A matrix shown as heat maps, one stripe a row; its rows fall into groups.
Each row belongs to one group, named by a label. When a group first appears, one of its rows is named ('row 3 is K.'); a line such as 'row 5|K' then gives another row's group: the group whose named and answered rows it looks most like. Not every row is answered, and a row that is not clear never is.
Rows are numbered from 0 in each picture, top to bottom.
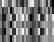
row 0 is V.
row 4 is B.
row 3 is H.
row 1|H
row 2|B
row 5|H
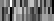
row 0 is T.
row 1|H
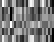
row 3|T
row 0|V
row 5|V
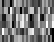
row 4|V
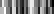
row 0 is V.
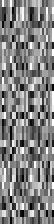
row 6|V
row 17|B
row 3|H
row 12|V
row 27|T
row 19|H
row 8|T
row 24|V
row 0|T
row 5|B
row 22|H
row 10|H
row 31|H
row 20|V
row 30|V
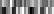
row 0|T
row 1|B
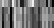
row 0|V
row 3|H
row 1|H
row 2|H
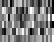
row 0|H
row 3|V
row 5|T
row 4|B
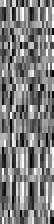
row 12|B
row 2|B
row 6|T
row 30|T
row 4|H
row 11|H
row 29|B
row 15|V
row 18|H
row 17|H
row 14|H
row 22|B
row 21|B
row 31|V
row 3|T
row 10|V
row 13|H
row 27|B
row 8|H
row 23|B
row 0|V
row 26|B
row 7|B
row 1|B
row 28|B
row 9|T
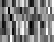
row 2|H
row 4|B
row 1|T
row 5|T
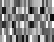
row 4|T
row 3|B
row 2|V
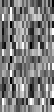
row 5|H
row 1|T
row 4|B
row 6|B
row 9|T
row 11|H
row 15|T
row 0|H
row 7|T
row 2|T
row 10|T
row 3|H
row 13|B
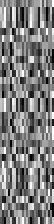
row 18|B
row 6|H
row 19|T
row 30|H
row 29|V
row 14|V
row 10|B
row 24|V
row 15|V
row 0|T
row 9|H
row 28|B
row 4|B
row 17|H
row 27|T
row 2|V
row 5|T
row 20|H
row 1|V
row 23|T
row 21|V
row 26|V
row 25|V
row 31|B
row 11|V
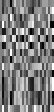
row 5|V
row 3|V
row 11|B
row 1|B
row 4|B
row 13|H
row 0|H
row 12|B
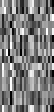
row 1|V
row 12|T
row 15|V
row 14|H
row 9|T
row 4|B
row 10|V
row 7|T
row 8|H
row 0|V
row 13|H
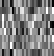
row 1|B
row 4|V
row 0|H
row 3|V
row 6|T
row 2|T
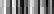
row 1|V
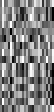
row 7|T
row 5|B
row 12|V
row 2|V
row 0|T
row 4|H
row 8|B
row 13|H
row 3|T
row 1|V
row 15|B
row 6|T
